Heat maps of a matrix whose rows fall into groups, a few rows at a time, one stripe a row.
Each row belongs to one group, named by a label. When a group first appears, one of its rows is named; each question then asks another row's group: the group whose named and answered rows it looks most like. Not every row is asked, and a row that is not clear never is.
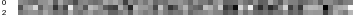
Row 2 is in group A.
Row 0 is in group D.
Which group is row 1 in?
A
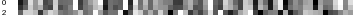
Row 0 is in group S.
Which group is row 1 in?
S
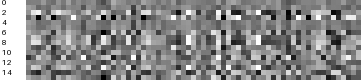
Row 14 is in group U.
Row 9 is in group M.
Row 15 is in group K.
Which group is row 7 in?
A
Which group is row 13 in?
A
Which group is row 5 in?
D
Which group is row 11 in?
S
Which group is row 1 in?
D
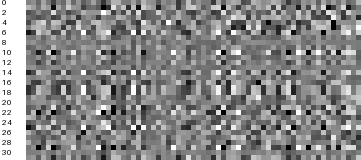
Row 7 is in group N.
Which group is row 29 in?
M
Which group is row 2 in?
N
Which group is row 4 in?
A
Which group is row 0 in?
K
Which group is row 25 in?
S
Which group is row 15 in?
K
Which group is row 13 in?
D
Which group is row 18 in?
S
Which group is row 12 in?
M
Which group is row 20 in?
A
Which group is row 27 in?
U
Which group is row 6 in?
S
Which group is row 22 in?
M
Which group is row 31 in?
K
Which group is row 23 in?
D
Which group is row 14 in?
S
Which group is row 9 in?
N
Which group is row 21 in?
N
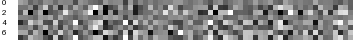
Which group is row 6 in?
K
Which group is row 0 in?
D
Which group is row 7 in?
S
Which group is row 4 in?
S
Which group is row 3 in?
D
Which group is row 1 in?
N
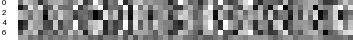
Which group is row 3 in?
K
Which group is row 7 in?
D
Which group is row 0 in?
A
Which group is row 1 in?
S
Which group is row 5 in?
S
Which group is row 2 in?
K
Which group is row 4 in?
S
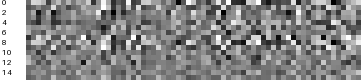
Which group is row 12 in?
D
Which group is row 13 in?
N
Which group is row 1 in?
N
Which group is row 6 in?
U
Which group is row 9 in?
N
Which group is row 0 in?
A
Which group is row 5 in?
K
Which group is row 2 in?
M
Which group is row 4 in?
U
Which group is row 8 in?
A
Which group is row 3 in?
M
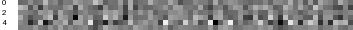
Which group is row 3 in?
D
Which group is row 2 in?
D
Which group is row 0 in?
N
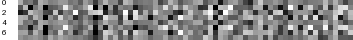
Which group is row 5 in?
M
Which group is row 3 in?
K
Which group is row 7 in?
K
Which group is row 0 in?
U
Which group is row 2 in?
S
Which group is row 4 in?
U
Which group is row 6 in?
K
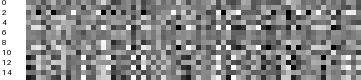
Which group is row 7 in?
D
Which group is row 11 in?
S
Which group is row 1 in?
D
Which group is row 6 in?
D
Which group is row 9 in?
A
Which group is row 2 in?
M
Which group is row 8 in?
N
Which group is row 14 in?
N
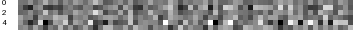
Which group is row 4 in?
M
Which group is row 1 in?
U
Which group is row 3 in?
U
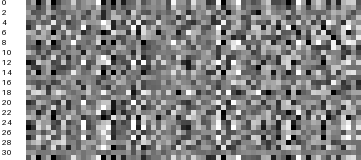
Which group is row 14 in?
M
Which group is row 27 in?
S
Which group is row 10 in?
D
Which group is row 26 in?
N
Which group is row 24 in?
S
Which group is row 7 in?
A
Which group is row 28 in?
A
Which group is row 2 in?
U
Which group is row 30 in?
D
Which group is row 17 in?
D
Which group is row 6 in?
K
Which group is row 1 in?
M
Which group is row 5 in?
S
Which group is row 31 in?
M
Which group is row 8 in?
M
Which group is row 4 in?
N
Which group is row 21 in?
N
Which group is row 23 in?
K
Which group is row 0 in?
M
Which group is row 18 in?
A
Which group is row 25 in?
S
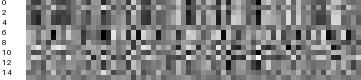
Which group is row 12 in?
U
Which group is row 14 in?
N
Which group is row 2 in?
U
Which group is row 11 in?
A
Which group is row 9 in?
A
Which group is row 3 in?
U
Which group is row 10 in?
U
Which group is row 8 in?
D
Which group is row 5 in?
D
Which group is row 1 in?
N
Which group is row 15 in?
D
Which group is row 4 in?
U
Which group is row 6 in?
K
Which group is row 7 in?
K
